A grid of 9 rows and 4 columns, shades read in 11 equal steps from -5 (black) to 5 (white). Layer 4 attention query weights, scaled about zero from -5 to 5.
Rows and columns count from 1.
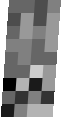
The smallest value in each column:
-5 -3 -4 -3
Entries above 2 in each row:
0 0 0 0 0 1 0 0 0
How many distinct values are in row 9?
3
